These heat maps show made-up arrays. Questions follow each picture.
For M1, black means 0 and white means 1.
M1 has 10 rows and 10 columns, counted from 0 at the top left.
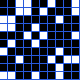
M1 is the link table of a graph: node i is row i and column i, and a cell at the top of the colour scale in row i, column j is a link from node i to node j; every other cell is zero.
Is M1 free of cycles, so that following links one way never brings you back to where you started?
no
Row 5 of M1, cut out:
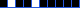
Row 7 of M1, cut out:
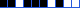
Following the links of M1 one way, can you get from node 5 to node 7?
yes
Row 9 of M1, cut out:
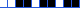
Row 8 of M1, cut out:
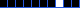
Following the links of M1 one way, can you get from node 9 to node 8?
yes
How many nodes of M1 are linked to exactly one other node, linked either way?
1
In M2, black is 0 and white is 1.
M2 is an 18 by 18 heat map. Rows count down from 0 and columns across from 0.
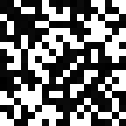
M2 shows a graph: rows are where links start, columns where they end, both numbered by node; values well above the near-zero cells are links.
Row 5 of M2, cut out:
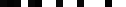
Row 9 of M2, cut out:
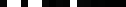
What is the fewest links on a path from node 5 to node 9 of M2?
1
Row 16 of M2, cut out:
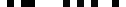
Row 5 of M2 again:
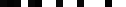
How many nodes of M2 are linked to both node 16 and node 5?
6
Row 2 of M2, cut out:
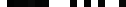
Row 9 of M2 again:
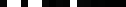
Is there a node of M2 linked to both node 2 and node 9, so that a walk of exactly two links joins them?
no
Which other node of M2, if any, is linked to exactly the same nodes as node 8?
node 15
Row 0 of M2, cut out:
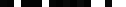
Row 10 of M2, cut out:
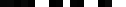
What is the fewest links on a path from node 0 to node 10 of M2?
2
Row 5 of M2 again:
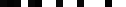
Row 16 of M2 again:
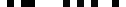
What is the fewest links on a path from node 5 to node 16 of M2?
1
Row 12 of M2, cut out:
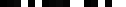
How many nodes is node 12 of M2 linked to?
7
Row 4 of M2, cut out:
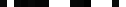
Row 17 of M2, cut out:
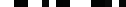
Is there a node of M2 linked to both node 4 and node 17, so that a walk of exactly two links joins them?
yes
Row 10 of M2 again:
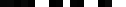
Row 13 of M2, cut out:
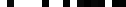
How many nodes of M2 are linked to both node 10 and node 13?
1
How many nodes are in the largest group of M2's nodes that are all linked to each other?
5
